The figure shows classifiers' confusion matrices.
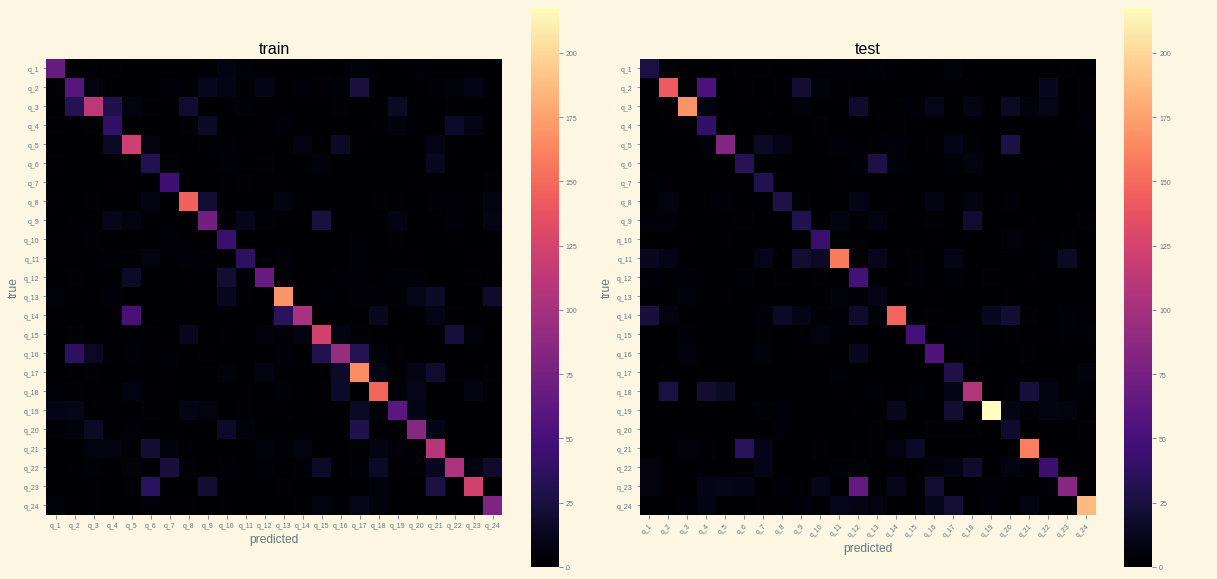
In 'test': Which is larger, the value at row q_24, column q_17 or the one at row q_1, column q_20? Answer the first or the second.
the first
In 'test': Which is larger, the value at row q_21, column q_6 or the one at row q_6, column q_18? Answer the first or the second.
the first
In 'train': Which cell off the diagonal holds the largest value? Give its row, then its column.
q_14, q_5
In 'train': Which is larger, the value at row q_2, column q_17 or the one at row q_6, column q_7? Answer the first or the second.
the first
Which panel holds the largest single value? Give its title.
test
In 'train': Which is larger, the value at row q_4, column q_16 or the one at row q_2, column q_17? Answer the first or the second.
the second
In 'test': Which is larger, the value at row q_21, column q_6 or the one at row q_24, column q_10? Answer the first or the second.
the first
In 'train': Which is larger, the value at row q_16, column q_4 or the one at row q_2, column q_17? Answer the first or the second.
the second
